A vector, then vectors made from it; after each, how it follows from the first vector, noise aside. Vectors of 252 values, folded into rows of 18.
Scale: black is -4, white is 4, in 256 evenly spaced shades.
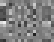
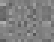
shrunk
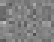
shrunk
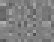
shrunk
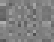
shrunk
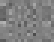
shrunk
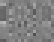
shrunk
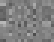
shrunk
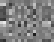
copied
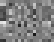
copied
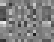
copied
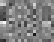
copied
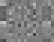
shrunk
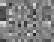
copied
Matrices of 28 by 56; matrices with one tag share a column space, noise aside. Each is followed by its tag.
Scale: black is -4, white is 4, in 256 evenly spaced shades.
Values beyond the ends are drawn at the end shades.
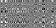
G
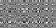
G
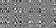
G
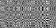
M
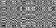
M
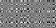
G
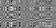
M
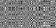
M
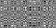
M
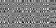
G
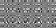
G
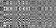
M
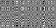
M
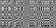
M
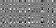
G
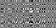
G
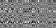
G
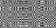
M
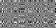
G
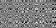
G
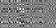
G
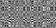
M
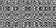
M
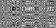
M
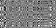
M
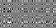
G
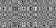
M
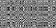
M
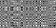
M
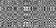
M
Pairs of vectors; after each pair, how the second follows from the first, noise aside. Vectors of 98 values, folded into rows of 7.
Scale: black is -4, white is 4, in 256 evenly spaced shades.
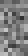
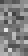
copied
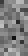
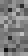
shuffled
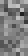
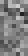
copied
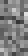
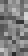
copied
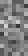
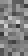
copied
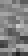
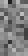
shuffled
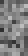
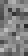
reversed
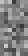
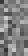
shuffled
